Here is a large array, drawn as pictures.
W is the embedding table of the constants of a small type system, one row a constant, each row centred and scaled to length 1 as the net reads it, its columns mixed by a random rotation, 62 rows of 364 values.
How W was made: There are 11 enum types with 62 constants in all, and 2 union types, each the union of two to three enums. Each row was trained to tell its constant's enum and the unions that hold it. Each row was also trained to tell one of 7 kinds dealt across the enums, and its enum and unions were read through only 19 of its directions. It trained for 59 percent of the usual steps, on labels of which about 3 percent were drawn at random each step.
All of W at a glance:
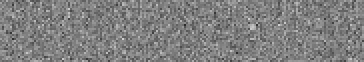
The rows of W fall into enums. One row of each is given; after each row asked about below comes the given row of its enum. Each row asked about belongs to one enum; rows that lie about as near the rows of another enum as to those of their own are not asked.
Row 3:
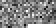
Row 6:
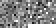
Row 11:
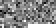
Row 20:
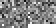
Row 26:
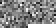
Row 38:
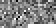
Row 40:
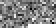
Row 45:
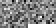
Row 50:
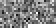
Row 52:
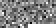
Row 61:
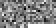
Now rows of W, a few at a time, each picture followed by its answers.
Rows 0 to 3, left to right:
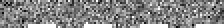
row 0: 26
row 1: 11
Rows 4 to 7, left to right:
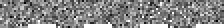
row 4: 3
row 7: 26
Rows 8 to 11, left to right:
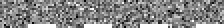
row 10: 45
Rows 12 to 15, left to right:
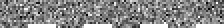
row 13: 26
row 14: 26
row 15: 11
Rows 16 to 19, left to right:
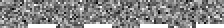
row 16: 6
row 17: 40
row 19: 6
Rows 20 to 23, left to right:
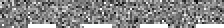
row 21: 61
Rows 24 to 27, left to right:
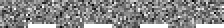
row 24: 50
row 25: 52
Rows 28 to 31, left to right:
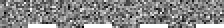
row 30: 3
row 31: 45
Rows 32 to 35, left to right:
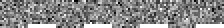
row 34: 50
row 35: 52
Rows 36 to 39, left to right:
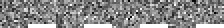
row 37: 52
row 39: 52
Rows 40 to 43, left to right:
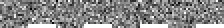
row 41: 11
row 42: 6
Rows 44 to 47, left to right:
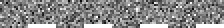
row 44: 20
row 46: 40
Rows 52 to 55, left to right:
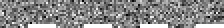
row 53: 52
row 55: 3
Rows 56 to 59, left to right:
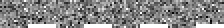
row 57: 26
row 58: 20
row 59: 11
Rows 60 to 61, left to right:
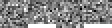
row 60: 40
